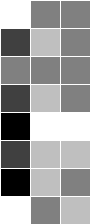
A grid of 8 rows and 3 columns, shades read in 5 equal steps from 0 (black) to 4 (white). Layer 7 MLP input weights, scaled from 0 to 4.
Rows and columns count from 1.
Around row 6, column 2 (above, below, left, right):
4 3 1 3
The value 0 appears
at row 5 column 1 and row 7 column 1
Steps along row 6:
up same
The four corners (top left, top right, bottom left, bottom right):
4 2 4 3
